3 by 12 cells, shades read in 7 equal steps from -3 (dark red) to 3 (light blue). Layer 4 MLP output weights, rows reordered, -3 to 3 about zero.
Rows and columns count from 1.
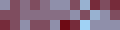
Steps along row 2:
same up same same same same up down up down down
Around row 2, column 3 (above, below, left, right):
0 1 -1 0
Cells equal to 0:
7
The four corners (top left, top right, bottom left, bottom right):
1 -2 -2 1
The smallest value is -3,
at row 3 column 7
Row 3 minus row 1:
-3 0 1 0 -1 0 -4 -1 1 3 2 3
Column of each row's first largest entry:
9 10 9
